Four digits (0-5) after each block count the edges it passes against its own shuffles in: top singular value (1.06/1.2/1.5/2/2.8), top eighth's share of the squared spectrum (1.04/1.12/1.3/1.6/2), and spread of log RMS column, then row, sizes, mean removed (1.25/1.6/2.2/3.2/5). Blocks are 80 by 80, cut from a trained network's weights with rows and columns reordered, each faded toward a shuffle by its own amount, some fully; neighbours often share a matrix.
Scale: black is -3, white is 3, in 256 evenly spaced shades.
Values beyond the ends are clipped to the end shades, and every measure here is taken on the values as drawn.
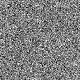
3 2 0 1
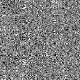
3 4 2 2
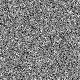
0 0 0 0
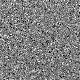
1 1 0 0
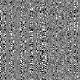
3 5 4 2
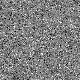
1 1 0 0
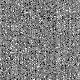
2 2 0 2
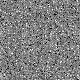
0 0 0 0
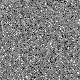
0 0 0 0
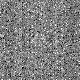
2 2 0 1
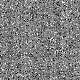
1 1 0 1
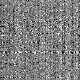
3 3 0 3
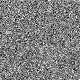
0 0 0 0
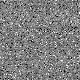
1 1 1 0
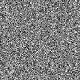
3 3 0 1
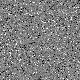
0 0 0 0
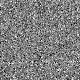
1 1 0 0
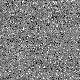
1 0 0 0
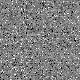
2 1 1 0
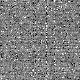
2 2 2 0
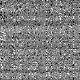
3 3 3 0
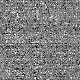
3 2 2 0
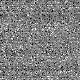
2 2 2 0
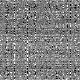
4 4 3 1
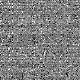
3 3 3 0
